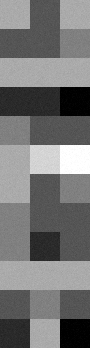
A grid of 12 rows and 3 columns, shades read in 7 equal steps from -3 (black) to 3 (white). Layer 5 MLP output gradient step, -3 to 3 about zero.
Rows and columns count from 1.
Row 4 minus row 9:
-2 0 -2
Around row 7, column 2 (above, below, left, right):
2 -1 1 0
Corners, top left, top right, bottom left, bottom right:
1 1 -2 -3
